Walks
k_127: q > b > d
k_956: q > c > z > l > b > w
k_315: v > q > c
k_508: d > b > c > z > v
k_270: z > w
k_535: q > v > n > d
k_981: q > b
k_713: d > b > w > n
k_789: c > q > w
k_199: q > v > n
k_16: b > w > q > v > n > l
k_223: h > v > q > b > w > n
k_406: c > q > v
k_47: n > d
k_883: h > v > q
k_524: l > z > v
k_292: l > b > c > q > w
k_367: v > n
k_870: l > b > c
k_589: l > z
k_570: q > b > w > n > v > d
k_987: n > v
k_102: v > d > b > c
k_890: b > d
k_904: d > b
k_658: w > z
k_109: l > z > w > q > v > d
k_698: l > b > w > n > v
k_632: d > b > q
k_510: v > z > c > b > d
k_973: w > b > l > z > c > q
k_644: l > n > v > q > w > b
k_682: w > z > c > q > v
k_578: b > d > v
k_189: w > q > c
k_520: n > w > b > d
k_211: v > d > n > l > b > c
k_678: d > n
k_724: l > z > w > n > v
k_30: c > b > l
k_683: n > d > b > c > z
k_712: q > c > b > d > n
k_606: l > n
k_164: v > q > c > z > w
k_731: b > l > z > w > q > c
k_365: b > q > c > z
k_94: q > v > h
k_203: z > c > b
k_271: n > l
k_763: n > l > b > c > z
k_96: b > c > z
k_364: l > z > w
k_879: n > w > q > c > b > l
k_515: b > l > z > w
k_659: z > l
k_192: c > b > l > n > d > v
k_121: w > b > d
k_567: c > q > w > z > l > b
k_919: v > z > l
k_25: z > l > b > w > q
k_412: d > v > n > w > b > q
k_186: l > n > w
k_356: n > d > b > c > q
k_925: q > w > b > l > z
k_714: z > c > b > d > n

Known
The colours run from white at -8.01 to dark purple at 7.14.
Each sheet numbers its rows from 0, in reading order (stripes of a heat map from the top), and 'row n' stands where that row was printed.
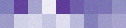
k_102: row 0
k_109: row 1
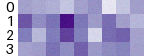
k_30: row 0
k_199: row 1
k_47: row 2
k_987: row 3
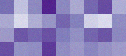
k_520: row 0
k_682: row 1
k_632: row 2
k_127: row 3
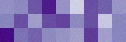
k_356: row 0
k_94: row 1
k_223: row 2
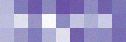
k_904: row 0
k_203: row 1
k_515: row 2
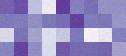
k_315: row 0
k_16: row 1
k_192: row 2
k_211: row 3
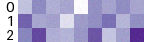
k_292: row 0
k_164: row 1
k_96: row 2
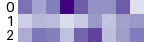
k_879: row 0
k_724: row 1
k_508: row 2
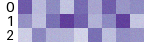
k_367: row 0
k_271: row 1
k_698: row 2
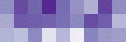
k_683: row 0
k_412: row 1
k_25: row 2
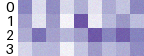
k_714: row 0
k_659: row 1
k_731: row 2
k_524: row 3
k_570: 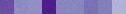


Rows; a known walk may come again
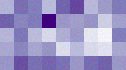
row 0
k_508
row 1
k_712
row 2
k_406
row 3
k_789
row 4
k_632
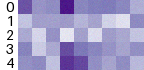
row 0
k_570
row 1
k_567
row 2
k_270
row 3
k_121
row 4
k_189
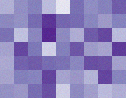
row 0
k_515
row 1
k_981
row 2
k_520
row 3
k_578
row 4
k_412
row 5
k_763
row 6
k_956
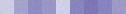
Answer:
k_644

